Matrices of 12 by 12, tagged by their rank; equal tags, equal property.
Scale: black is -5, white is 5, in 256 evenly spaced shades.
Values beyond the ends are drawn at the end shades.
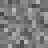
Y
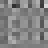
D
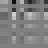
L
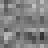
D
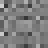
D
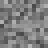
Y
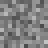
Y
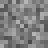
Y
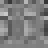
D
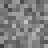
Y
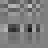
L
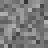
Y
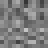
D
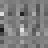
D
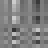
L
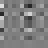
L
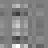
L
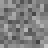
Y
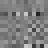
D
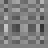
L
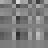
L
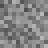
Y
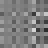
L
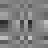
L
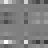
L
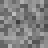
Y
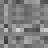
D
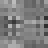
D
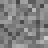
Y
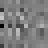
D
